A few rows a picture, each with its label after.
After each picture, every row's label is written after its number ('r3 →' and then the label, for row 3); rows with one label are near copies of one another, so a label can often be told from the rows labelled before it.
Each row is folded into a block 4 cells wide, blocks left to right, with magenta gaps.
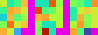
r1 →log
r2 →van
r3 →log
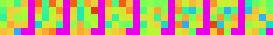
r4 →log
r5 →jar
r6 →jar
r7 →jar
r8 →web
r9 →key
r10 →key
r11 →web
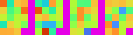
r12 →jar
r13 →van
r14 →log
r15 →key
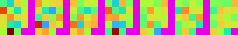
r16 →van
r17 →key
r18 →key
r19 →van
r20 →log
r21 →web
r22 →log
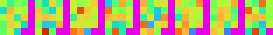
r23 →web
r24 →van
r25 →log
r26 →van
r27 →key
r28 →log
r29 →log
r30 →van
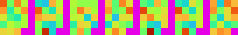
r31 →jar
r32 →van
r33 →web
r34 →jar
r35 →van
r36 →van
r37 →jar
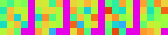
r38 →web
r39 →log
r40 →key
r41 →van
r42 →jar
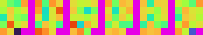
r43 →log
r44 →jar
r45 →key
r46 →jar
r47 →jar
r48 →log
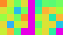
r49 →key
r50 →web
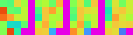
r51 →van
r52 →log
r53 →log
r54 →log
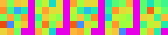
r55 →key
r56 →log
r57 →key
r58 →log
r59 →web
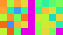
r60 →key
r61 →web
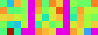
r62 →van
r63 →jar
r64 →log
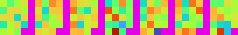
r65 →web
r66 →jar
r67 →key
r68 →van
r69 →log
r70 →jar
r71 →van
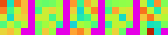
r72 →jar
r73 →web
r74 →jar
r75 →web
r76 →van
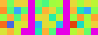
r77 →key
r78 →web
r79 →key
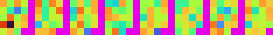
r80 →key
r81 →jar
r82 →log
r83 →van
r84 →log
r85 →web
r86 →key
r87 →jar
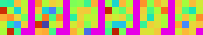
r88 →van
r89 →key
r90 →log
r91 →van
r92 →jar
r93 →key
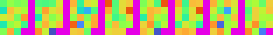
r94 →web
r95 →log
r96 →key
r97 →jar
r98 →log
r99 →jar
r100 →key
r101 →log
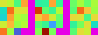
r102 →log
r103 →van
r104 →web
